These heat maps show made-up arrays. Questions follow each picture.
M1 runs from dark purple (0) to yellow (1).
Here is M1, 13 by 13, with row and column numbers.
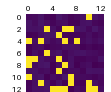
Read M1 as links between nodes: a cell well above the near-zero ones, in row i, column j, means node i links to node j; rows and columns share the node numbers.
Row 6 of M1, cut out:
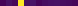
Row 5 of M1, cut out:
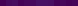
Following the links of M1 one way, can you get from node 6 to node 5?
yes
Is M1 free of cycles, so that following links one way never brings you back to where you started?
no
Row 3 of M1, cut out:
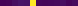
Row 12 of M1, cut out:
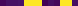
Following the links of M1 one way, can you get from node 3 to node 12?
no
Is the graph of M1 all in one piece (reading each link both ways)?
yes
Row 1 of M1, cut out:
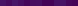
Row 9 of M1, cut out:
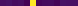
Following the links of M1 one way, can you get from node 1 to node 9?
no
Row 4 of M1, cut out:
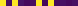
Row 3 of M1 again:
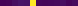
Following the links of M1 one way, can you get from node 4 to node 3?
yes
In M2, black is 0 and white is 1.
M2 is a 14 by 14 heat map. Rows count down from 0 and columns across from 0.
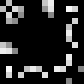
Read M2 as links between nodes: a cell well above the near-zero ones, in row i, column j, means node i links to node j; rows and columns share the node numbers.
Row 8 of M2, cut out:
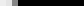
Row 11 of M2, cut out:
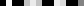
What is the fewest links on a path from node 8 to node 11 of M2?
2
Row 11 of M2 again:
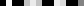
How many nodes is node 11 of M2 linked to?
7
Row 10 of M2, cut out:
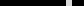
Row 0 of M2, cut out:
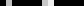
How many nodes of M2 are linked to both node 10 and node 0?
0
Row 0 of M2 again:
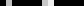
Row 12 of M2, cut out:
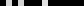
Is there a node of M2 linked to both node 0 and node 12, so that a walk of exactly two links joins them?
yes
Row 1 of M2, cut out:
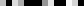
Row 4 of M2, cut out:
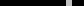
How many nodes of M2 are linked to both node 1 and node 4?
1
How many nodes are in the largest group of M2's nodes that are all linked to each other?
3
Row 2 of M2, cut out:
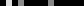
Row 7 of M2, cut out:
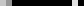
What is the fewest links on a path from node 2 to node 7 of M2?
2
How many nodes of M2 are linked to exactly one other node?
6
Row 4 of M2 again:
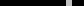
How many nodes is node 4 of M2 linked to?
1
